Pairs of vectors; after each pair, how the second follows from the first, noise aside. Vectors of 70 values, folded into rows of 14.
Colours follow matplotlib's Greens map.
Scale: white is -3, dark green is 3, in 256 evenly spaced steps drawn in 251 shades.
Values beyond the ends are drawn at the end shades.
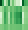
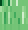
partly zeroed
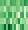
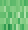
shrunk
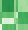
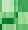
negated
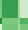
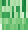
sign-scrambled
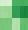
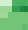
partly zeroed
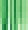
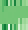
partly zeroed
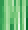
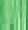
shrunk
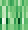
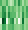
negated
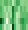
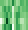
negated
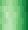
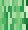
sign-scrambled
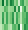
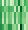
negated
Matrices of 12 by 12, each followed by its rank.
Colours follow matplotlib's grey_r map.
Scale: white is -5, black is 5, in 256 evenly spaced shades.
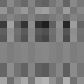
one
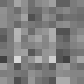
two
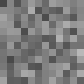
full rank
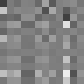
two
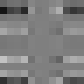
one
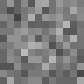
full rank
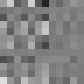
two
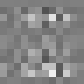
two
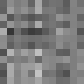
two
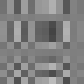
one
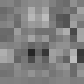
two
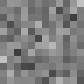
full rank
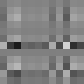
one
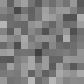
full rank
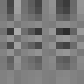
one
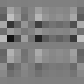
one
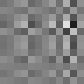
one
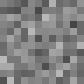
full rank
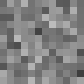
full rank
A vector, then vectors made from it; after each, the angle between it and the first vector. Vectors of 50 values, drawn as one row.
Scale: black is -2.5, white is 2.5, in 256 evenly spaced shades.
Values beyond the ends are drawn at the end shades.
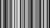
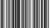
nearly opposite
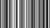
partly aligned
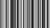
orthogonal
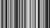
orthogonal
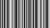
orthogonal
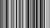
orthogonal
